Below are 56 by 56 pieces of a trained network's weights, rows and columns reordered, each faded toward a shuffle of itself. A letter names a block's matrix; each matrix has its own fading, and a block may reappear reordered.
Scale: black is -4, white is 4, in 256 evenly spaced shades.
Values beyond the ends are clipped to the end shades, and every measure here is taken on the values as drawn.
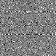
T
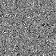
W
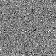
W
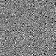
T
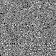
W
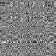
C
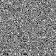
W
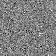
W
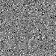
W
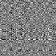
C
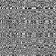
C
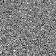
W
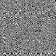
T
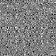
T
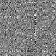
T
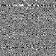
T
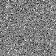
W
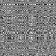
C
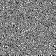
W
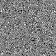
W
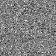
W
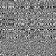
C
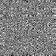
T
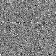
W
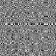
C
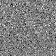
W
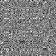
T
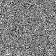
W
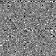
T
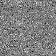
W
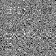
T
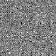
T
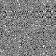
T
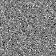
W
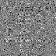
T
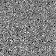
W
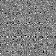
T
